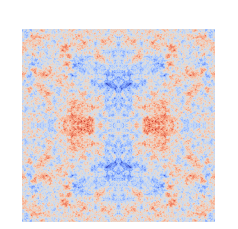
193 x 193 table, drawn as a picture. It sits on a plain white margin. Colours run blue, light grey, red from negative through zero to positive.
Mirror symmetry: left to right and top to bottom. Slope: none. Seam: none.
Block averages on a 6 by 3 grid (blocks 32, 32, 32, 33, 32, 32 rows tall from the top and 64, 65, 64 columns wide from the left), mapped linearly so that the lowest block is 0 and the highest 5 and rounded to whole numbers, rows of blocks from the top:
4 4 4 / 4 0 4 / 5 3 5 / 5 3 5 / 4 0 4 / 4 4 4
